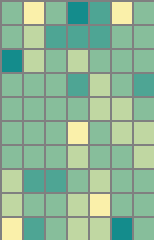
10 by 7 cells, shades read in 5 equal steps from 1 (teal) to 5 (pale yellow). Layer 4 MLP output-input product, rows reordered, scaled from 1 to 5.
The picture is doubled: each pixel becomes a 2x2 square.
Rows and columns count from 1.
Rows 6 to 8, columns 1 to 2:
3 3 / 3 3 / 4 2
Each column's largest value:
5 5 3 5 5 5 4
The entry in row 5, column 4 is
3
